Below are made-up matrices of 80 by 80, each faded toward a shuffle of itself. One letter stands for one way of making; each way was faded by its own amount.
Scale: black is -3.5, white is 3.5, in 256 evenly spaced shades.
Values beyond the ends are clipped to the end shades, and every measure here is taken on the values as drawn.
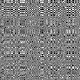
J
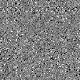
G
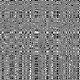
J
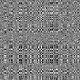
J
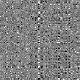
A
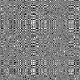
J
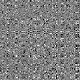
A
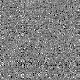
G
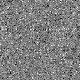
G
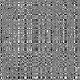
J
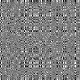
J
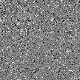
G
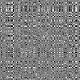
J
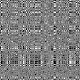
J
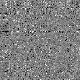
G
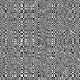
J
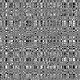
J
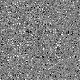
G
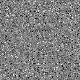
G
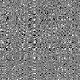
A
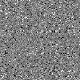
G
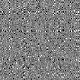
A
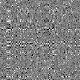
A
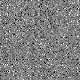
G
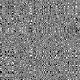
A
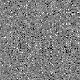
G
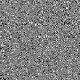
G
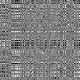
J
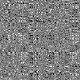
A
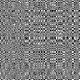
J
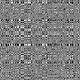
J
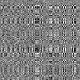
J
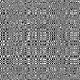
J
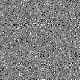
G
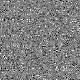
G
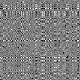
J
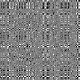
J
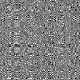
A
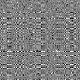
J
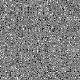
G
